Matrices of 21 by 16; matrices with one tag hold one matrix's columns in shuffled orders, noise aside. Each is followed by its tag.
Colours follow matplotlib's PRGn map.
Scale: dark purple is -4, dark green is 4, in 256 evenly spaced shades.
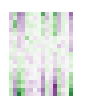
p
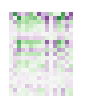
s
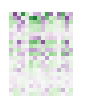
s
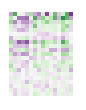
s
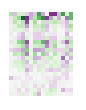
s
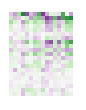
s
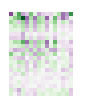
s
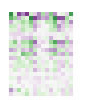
s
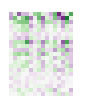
s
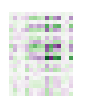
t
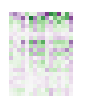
s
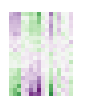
p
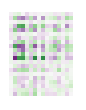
t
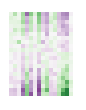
p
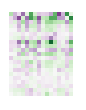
s
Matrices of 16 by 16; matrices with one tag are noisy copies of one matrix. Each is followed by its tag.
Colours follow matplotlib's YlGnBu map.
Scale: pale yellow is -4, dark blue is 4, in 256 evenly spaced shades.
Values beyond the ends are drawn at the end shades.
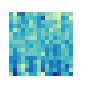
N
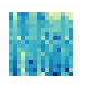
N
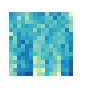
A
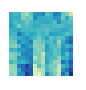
A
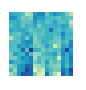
A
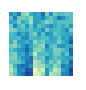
A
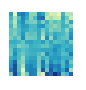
N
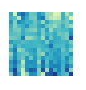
N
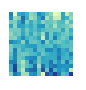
N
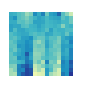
A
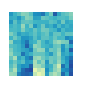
A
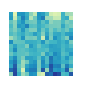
N
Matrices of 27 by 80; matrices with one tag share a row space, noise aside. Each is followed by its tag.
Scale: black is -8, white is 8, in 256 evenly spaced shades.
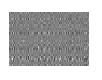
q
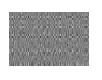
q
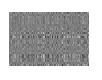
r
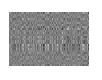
r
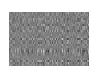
r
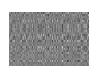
r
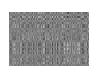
r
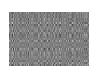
q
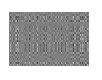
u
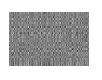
q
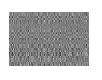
q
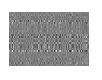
q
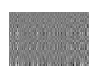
u
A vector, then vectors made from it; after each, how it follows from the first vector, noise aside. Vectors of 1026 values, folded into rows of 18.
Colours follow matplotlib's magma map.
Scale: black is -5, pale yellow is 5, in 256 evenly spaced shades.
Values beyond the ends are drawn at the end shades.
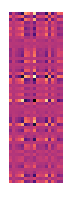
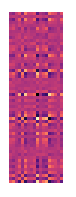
reversed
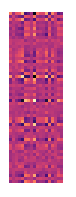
negated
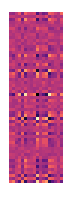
reversed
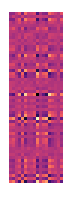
reversed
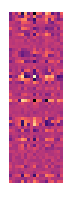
sign-scrambled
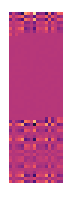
partly zeroed
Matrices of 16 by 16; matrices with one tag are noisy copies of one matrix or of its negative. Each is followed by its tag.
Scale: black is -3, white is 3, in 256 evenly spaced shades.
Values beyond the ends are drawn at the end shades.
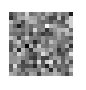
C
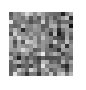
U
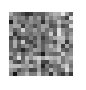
U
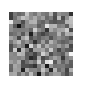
C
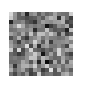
C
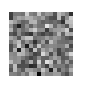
C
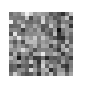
U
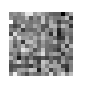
U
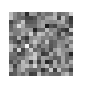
C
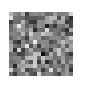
C
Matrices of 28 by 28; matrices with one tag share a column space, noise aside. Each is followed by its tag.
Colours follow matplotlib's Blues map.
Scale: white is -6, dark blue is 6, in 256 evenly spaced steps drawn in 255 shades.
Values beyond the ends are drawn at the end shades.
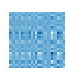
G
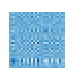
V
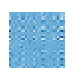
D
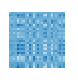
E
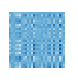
E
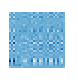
V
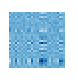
V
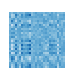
E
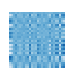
E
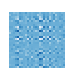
D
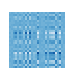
G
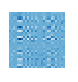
D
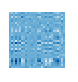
V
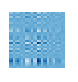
V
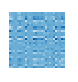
D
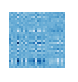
V
